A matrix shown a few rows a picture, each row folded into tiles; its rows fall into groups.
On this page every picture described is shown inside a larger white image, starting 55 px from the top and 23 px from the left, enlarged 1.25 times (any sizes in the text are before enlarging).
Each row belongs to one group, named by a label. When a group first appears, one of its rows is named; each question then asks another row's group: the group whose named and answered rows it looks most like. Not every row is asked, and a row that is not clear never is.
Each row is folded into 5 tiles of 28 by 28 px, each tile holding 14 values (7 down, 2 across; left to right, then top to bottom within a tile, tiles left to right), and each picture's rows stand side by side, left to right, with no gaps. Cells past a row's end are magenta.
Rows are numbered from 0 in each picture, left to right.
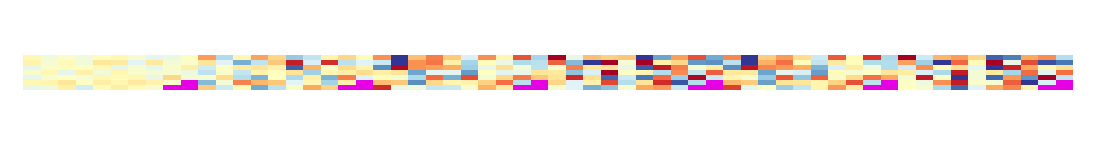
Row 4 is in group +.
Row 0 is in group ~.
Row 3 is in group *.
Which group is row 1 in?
*
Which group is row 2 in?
+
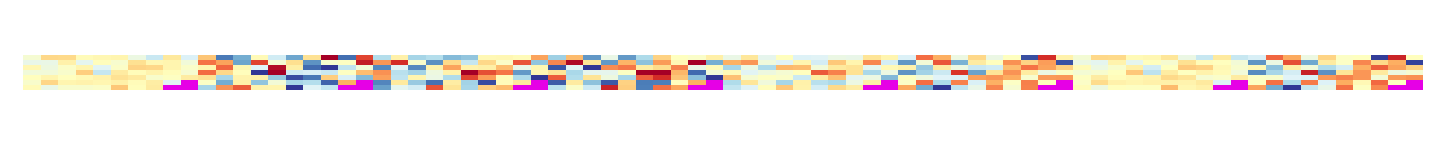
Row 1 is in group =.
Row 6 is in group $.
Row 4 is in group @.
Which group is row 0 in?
$
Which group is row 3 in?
@
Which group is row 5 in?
$
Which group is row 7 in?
$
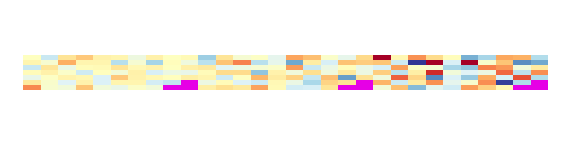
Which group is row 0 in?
+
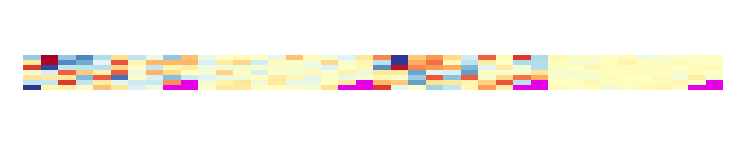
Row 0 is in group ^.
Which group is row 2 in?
+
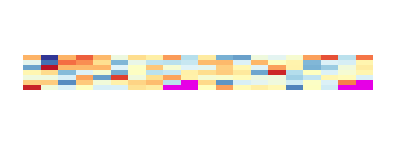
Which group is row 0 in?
+
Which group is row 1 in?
=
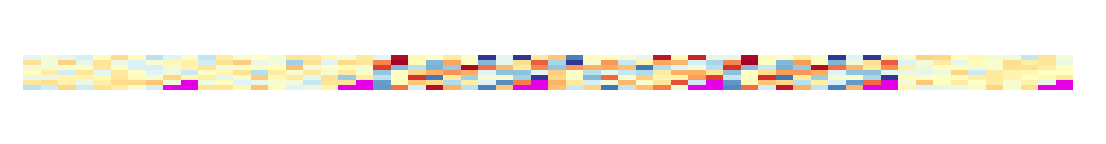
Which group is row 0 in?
~
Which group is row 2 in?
^
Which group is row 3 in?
+
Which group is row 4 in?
^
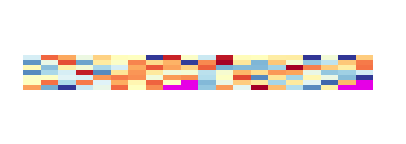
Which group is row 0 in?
$
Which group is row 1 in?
^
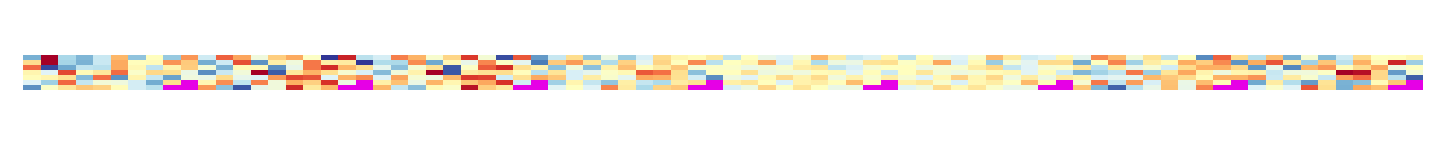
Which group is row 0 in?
^
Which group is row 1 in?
$
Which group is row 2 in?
$
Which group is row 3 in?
@
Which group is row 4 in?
~
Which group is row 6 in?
$
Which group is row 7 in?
@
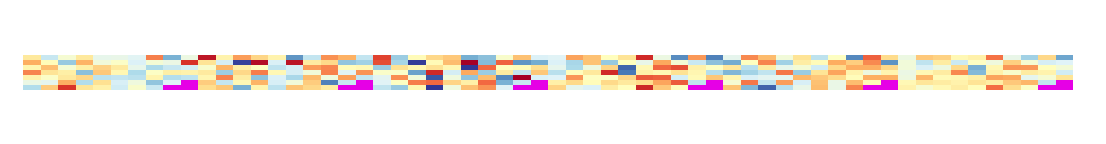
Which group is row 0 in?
=
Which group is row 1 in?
*
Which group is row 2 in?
*
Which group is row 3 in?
$
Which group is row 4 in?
$
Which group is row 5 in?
$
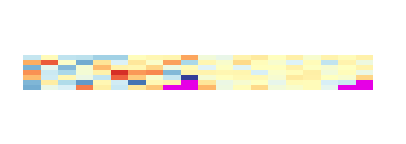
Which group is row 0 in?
@
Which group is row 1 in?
+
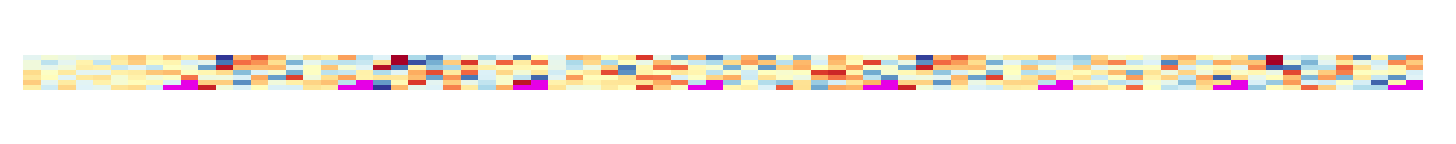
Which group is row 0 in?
+
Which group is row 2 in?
^
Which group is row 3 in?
$
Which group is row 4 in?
@
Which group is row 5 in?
+
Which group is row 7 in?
^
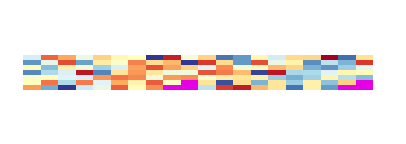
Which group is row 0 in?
$
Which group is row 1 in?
=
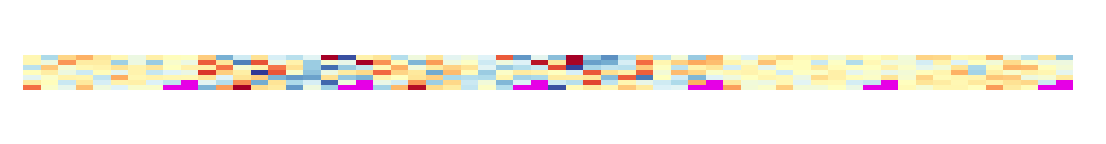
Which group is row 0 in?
+
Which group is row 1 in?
=
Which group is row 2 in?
=
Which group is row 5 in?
$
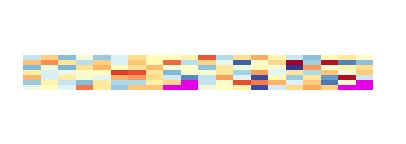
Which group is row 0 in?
@
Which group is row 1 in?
*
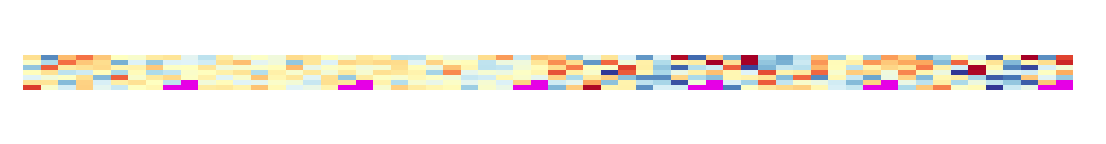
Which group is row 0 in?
+
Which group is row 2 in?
=
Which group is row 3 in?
=
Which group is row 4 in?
^
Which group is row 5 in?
=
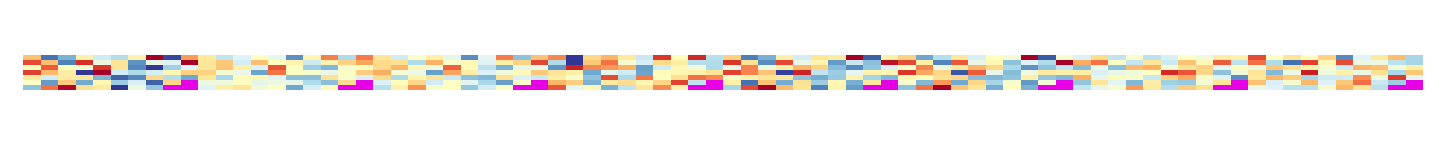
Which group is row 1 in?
=
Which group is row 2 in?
=
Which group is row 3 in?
+
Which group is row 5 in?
=
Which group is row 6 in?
@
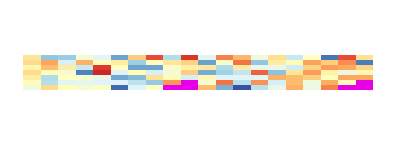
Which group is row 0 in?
=
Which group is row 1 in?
$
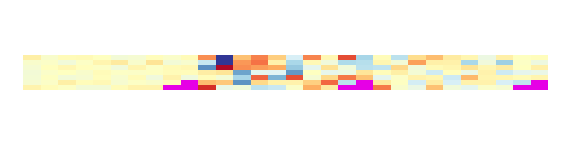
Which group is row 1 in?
+
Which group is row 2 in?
+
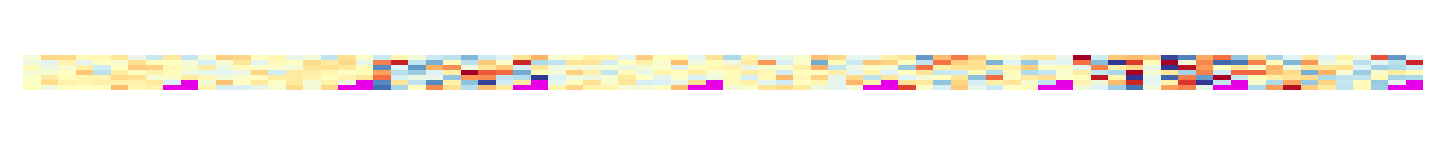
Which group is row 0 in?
$
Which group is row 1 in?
$
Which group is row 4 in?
~
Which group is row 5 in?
+
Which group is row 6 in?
*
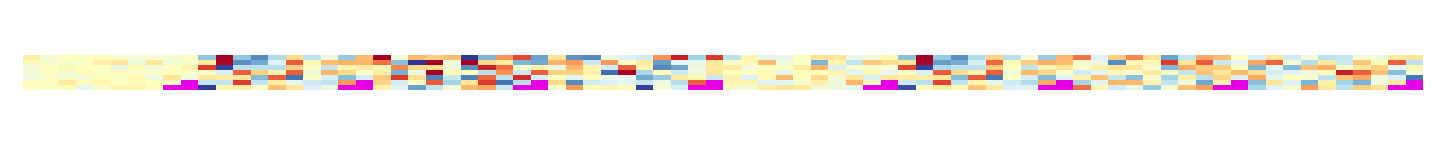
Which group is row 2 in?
*
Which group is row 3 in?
=
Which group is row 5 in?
^
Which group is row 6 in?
*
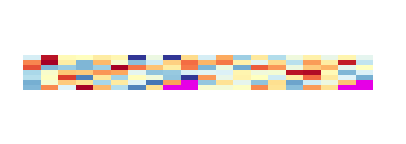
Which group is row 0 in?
^
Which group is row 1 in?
@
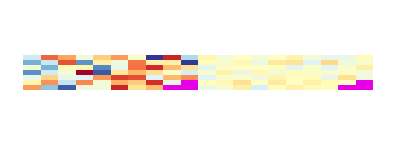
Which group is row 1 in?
~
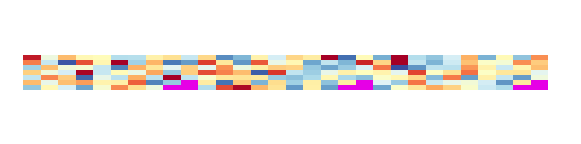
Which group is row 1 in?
=
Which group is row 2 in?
^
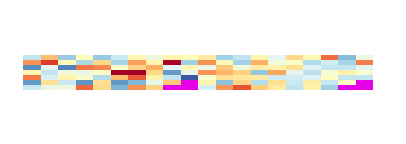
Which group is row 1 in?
=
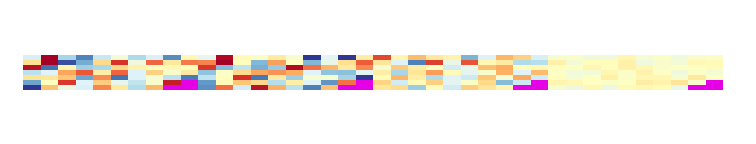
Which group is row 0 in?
^
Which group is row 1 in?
^
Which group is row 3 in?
~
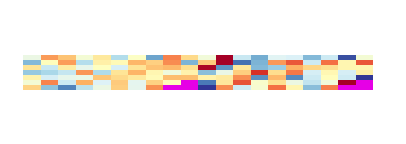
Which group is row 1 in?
^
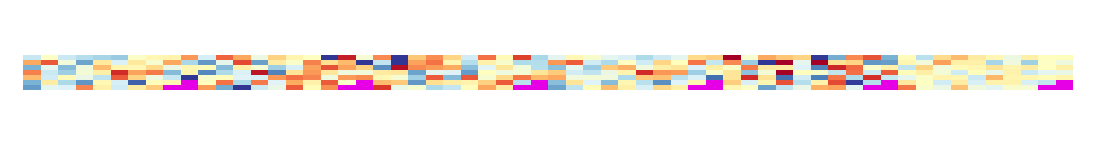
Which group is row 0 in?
@
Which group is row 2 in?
+
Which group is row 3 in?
@
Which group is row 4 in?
*
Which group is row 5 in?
+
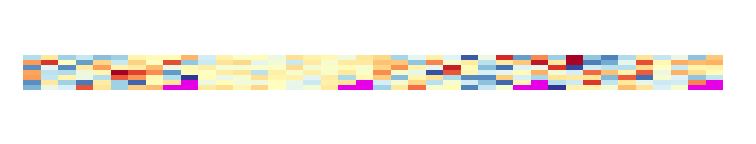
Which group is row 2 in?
=
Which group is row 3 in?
^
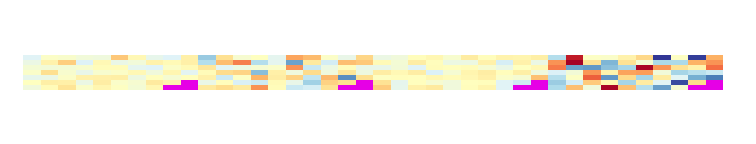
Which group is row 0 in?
~
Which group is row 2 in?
+
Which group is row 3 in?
^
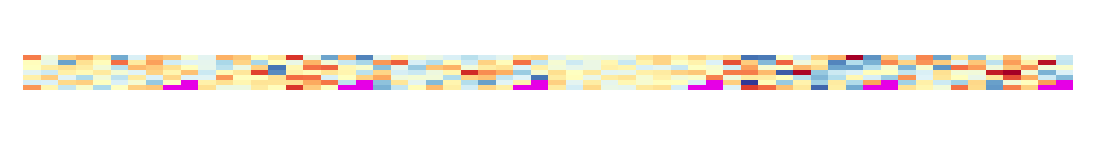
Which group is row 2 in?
@
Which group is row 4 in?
=
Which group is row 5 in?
@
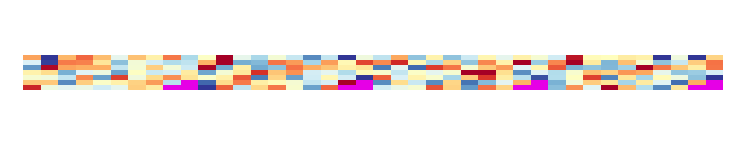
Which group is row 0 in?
+
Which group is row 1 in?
^
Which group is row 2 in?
@
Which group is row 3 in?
^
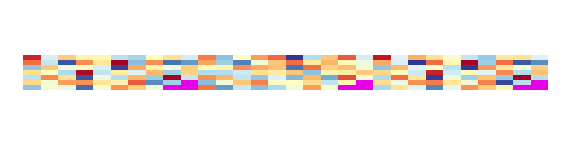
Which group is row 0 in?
*
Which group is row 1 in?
*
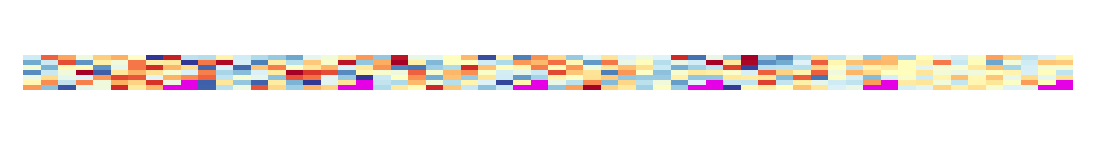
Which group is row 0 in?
$
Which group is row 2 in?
^
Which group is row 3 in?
=
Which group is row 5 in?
~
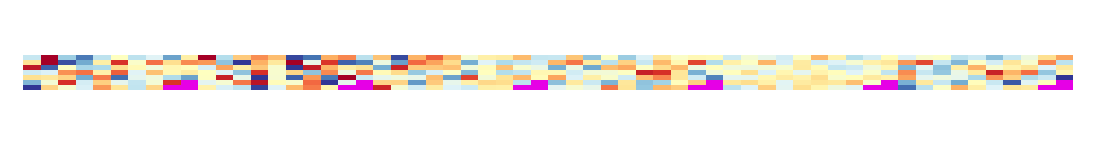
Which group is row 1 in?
*
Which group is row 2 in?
+
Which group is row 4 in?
~
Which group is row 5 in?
@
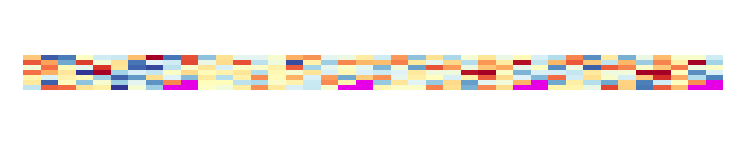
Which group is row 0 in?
=
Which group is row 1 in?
~
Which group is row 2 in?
@
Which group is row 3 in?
@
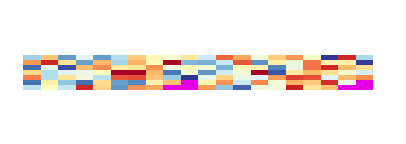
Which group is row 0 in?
@
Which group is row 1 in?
$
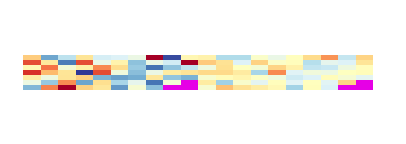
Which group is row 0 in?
=
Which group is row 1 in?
=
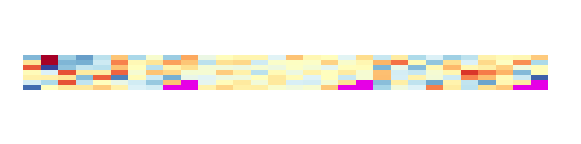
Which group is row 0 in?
^
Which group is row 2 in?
@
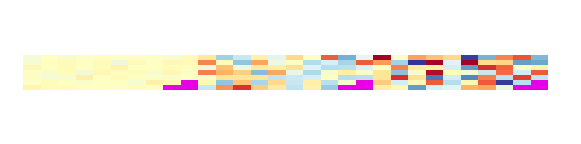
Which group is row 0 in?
~
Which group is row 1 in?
=
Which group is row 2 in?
*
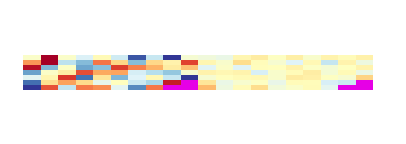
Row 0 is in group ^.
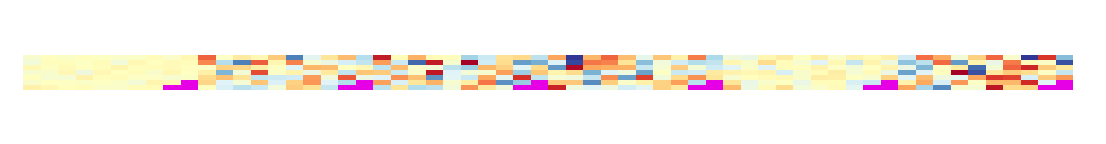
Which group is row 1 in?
*
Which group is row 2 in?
*
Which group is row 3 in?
+
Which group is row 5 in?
$
